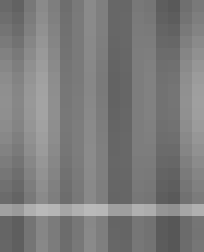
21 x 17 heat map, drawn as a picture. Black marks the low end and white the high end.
Odd lines: row 18. Average level on the scale: 50%. Stripes: upright, repeating 4 times.
